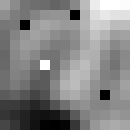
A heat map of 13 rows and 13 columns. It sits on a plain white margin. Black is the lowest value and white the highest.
No row or column stands out. The field is mottled with small blotches. Four lone cells stand out: one far higher and three far lower than their neighbours. The top right is the ninth with the highest average. The field climbs toward the top right.
